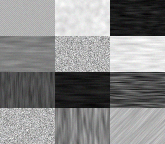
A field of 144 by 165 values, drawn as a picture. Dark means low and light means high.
The table splits into 4 rows of 3 panels. Panel 1,1: high, checkered, faint in contrast. Panel 1,2: very high, blotchy, faint in contrast. Panel 1,3: very low, streaked across, faint in contrast. Panel 2,1: middling, streaked across, faint in contrast. Panel 2,2: high, fine-grained. Panel 2,3: very high, streaked across, faint in contrast. Panel 3,1: low, streaked downward, faint in contrast. Panel 3,2: very low, streaked across, faint in contrast. Panel 3,3: low, streaked across. Panel 4,1: high, fine-grained. Panel 4,2: middling, streaked downward. Panel 4,3: high, slanting up to the right, faint in contrast.
